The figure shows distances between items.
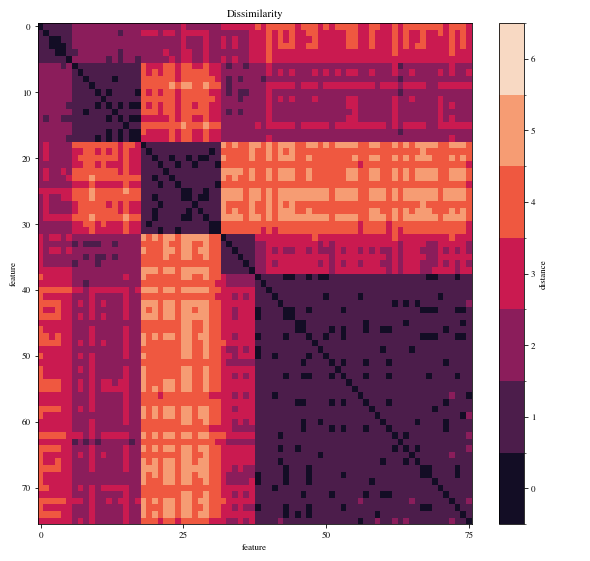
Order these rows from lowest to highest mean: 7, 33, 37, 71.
71, 7, 33, 37
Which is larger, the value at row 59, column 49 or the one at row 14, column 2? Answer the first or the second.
the second
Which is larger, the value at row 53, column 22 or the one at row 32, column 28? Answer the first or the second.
the second
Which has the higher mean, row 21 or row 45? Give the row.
21
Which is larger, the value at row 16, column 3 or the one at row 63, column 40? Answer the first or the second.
the first
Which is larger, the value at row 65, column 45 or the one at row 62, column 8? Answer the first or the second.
the second
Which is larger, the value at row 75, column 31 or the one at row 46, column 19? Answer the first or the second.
the second
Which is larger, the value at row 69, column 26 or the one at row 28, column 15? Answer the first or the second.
the first
